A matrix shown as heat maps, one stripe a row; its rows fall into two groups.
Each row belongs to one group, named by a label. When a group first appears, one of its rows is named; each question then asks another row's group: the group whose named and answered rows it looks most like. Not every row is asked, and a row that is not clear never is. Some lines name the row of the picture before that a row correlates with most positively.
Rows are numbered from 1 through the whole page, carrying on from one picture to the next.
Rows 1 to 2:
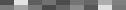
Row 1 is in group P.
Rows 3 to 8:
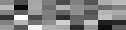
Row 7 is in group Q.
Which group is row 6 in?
P
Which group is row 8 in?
Q
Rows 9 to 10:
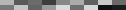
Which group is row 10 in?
Q
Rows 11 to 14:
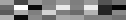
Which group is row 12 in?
Q
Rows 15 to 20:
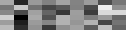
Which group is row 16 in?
P
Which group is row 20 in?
P
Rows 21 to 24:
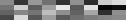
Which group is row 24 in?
P
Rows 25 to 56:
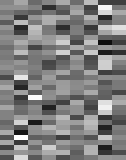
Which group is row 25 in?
Q
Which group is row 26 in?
P
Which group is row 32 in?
Q
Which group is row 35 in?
Q
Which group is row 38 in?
P
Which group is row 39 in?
Q
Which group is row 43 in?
Q
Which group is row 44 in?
Q
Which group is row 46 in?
P
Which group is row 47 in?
P
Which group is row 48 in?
Q
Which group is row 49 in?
Q
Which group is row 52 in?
P
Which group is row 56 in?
P
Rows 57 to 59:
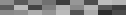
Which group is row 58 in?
Q
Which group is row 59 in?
Q
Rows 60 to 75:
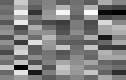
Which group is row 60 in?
P
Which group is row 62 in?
Q
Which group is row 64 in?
P
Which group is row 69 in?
Q
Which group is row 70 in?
P
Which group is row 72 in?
Q
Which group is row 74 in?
Q
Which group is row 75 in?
P
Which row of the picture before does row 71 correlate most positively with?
57
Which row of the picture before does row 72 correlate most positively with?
58
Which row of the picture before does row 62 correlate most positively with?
58
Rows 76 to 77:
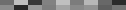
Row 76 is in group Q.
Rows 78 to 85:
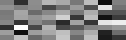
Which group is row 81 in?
Q
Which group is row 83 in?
P
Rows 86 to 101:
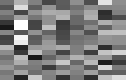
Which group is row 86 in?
P
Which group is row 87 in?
P
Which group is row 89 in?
Q
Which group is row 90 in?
P
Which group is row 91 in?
P
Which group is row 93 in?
P
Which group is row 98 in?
Q
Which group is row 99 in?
P
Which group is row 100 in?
Q
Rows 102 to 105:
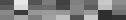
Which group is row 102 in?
P
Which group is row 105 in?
Q
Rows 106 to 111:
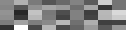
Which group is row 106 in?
P
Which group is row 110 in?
Q
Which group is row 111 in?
P
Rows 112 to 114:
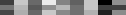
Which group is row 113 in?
Q
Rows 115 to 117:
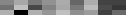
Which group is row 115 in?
Q
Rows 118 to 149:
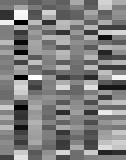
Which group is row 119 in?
P
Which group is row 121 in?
P
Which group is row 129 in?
Q
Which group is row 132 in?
P
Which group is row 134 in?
Q
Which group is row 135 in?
Q
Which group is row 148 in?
Q
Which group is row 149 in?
P
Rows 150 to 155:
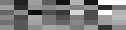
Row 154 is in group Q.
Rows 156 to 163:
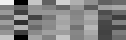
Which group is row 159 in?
Q
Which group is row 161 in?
Q
